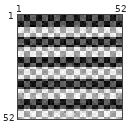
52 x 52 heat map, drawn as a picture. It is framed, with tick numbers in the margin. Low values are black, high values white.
The left and right halves mirror each other. On average the colour sits 50% of the way up the scale. Stripes running across repeat 5 times from top to bottom.
